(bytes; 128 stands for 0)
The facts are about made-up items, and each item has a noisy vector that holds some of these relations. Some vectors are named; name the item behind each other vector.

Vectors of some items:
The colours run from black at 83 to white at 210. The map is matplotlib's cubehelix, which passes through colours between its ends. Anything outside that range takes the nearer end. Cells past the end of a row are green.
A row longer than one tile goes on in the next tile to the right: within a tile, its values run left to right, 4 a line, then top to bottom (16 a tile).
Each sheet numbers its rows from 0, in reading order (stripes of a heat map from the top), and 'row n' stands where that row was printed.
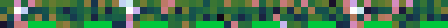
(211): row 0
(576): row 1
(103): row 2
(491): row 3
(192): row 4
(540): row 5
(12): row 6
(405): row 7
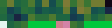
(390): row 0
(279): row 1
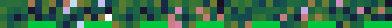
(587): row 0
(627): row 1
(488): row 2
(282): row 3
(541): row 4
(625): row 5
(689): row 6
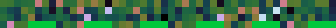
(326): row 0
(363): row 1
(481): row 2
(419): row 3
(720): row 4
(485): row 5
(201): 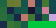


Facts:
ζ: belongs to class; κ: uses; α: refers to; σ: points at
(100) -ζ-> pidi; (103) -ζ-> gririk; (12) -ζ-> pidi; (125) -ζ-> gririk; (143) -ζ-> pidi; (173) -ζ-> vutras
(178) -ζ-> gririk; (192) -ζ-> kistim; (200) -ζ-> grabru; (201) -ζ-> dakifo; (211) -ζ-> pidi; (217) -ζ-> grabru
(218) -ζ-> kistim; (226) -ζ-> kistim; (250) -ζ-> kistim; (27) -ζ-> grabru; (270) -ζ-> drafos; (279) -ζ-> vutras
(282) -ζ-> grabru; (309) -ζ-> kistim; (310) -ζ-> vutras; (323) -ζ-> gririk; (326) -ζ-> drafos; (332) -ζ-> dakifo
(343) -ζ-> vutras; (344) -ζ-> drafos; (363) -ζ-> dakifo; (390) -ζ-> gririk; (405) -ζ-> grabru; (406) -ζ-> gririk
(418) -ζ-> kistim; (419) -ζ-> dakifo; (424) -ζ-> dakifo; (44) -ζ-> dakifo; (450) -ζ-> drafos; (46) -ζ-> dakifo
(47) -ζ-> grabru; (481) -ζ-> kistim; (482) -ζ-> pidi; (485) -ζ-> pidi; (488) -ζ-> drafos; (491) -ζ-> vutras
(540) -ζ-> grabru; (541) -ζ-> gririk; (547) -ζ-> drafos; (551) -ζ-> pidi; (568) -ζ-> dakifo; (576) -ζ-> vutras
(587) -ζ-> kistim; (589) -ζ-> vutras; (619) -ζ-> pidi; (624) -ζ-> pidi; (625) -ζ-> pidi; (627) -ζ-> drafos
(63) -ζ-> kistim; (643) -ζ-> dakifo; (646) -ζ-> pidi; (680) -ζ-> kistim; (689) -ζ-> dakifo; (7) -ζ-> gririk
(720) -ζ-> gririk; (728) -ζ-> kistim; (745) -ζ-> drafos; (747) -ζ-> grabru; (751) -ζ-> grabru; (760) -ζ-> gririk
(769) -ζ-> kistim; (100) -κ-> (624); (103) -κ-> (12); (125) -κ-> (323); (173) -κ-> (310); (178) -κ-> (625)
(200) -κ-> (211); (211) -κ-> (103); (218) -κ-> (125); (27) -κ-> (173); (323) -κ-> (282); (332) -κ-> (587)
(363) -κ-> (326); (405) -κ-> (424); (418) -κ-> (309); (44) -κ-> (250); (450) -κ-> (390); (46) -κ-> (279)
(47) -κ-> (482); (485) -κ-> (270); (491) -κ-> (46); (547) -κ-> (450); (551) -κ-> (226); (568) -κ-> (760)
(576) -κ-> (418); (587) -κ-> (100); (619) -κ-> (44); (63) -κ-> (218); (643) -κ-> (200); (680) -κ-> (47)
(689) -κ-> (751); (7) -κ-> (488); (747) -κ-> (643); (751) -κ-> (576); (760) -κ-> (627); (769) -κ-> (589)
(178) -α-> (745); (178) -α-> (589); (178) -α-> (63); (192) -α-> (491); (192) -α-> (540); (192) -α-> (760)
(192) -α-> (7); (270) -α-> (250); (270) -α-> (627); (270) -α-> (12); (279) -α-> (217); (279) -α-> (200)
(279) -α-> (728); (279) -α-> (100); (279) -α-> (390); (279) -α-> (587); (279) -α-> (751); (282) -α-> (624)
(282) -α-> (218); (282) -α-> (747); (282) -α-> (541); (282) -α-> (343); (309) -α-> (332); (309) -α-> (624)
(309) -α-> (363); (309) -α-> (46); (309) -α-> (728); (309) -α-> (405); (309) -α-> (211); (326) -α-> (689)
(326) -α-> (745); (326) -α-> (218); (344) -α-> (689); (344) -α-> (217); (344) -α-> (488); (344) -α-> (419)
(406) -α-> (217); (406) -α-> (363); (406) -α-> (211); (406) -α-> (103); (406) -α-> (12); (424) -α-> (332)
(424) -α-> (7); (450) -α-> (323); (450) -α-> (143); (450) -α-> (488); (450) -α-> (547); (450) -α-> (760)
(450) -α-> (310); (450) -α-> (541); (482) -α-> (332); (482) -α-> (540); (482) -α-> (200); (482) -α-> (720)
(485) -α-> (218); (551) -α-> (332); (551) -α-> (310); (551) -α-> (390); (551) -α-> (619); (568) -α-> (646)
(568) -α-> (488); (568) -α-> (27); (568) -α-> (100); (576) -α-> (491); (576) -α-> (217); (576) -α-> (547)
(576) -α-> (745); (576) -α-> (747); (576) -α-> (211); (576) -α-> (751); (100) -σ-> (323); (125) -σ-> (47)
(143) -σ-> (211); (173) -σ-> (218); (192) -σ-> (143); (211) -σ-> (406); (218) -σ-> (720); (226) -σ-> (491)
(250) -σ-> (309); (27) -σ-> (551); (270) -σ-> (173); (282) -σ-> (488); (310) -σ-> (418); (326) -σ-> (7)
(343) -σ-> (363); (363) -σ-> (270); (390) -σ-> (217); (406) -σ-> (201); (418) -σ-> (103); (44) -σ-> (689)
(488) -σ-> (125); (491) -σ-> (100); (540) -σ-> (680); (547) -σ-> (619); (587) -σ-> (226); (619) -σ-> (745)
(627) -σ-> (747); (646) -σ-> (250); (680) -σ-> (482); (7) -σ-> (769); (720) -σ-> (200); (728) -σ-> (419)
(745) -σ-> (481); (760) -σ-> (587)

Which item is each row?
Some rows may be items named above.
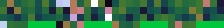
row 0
(760)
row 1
(643)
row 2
(488)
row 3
(326)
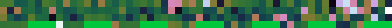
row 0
(7)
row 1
(390)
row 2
(488)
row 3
(343)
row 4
(44)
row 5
(424)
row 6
(200)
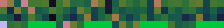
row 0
(540)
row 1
(326)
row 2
(406)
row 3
(728)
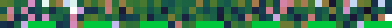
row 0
(270)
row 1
(103)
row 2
(760)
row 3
(450)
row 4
(201)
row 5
(343)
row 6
(627)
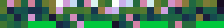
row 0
(218)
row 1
(747)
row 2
(747)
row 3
(344)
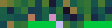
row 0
(44)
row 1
(760)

